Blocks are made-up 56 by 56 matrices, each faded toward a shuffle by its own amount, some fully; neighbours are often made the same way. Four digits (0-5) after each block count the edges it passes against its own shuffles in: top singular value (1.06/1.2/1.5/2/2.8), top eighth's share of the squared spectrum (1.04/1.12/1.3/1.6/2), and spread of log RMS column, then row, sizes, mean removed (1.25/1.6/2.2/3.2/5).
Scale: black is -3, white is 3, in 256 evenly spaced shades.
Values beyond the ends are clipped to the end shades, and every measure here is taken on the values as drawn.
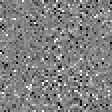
3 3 2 1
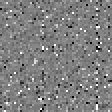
3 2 2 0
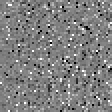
3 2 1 0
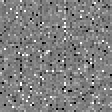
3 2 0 0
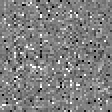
3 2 2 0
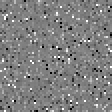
0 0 0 0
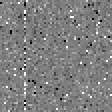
3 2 0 0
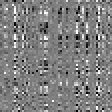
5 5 4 2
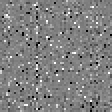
2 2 1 0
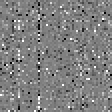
3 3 2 1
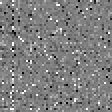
3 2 1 0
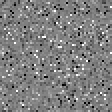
0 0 0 0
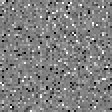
1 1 0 0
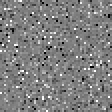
0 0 0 0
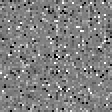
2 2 0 0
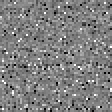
1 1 0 0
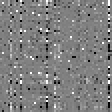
4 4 3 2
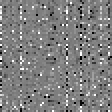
4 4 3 2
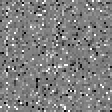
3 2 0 0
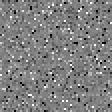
1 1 0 0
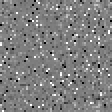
2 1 0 0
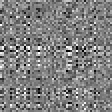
5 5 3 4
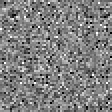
2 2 0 0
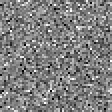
2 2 0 0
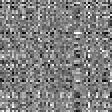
4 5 3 3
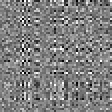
5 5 3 3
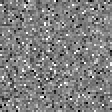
0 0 0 0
